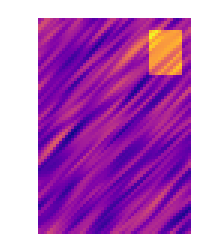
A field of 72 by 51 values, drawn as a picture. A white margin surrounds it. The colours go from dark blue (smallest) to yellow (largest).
Neither half mirrors the other. An odd patch, higher than its surroundings, sits in the top right. Most values sit low, with a long tail of high ones. The ninth with the highest average is the top right.
